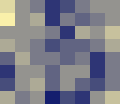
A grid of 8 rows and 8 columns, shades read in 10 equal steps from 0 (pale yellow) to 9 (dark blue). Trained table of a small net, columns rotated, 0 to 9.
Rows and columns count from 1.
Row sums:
38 35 34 39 43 43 42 42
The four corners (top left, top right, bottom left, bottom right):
1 4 3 2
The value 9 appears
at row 8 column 4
